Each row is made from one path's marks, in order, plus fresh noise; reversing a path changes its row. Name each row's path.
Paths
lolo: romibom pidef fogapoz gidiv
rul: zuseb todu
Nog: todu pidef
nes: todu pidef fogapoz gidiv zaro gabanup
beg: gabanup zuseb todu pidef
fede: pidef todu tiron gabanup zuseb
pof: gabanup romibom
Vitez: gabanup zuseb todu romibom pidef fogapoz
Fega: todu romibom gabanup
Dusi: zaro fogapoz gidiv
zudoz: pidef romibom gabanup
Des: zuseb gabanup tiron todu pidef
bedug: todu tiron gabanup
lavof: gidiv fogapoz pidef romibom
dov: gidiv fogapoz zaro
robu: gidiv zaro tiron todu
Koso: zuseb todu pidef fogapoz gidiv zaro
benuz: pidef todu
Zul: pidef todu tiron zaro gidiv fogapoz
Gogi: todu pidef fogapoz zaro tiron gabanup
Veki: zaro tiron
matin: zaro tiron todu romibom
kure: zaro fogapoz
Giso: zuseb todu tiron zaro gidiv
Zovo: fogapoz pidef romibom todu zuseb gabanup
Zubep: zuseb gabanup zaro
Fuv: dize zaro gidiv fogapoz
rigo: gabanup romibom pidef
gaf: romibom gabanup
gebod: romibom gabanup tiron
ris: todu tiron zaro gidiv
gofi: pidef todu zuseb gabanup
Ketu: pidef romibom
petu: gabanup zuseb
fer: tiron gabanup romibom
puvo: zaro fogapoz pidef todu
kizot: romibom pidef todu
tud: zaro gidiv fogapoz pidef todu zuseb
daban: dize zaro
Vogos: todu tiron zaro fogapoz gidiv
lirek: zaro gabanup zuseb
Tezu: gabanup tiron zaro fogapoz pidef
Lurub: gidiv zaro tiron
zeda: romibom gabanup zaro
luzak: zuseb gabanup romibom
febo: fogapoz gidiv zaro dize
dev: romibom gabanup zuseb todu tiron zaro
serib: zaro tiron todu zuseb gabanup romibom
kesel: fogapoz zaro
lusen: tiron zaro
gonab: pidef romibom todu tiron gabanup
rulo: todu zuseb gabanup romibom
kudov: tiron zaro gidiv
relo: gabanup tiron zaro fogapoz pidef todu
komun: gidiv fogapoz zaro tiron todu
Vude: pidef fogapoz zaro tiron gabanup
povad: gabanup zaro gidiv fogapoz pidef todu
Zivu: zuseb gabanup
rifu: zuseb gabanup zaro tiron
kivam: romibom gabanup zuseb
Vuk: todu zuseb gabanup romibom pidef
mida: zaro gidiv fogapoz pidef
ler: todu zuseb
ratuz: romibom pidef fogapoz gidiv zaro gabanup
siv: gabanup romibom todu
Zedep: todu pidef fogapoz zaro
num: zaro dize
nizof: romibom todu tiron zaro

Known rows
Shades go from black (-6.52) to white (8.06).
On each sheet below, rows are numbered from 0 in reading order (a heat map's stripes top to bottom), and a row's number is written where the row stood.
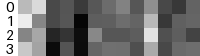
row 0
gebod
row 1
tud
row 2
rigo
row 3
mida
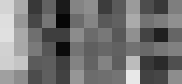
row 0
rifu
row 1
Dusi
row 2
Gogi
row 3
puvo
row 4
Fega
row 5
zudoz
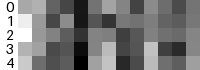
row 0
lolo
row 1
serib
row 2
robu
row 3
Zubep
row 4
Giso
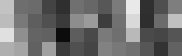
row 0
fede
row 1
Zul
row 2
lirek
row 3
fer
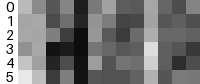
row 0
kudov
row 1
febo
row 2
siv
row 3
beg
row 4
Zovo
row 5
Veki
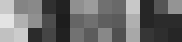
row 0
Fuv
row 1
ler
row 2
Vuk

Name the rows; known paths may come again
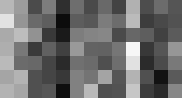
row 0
num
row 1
lirek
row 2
kizot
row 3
gonab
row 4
fede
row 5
gaf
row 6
Zubep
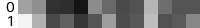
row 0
Tezu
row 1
dov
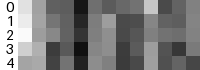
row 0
kure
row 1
Vogos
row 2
robu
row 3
rifu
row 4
febo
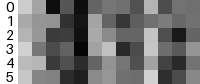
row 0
mida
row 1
relo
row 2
Zivu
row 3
Giso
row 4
dev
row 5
Fuv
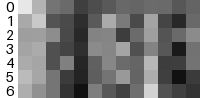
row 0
lavof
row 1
zeda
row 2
benuz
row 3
ratuz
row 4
lusen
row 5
kivam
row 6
petu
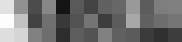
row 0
matin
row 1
Lurub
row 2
rulo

